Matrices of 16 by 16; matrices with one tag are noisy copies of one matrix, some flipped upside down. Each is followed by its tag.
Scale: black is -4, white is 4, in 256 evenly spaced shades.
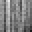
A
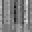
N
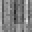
N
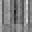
N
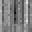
N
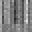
N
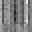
N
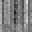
N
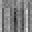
N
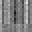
N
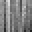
A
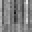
N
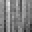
A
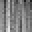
A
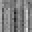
N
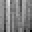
A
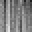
A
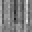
N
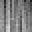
A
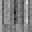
N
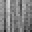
A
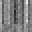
N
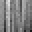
A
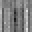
N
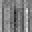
N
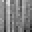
A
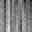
A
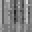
N
